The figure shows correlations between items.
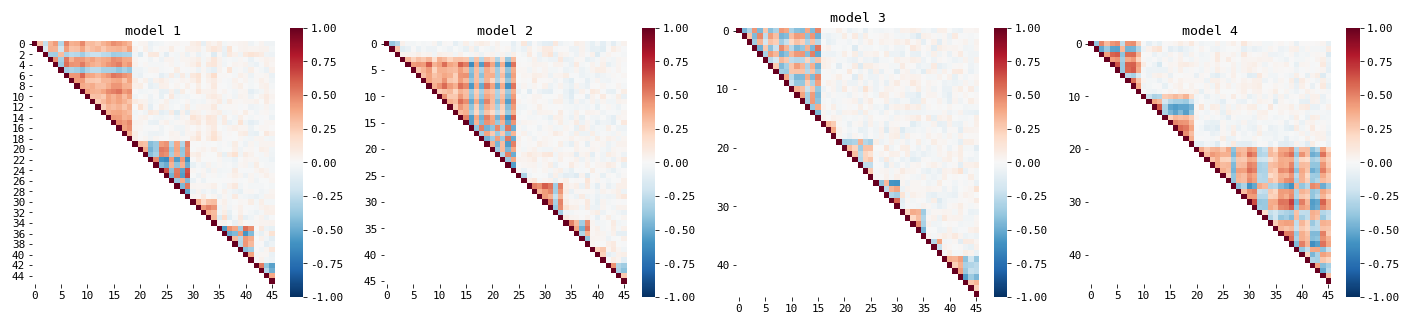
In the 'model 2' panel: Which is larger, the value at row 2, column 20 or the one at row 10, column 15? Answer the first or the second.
the second
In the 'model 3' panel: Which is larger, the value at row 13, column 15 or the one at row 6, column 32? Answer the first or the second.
the first
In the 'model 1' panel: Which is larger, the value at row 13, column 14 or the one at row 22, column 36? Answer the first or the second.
the first
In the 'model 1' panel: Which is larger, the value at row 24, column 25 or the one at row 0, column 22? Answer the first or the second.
the first
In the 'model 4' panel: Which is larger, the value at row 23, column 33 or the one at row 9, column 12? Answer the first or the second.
the second
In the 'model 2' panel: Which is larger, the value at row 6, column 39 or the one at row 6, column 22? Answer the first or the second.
the second
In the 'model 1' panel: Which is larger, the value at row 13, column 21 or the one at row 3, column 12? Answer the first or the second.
the second
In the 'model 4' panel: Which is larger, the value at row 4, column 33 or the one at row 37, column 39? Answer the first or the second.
the first
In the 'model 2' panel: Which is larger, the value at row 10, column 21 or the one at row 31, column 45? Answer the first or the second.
the second
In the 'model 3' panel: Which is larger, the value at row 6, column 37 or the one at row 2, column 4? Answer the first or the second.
the second
